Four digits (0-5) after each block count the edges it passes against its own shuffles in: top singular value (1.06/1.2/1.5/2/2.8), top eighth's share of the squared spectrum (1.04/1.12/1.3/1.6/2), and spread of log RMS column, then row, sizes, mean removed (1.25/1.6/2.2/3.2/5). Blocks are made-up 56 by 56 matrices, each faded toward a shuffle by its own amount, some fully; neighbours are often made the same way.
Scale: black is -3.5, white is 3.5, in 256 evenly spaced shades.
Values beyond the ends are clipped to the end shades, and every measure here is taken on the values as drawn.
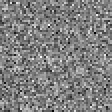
0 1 0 0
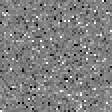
0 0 0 0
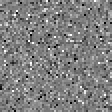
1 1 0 0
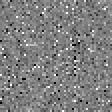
1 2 0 0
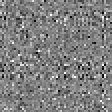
4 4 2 2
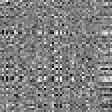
4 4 3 3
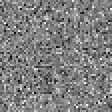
3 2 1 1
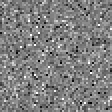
0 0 0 0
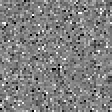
0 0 0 0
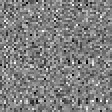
4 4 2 2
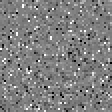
1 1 1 0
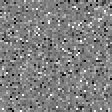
1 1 0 0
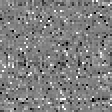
3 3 0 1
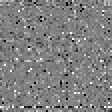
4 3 0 1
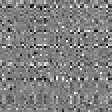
5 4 3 3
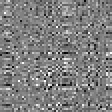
4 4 2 3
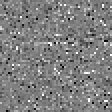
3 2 0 0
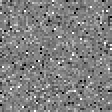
1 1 0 0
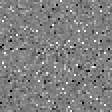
2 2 0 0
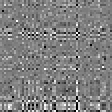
5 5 3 3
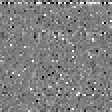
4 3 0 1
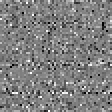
3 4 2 2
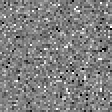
1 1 0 0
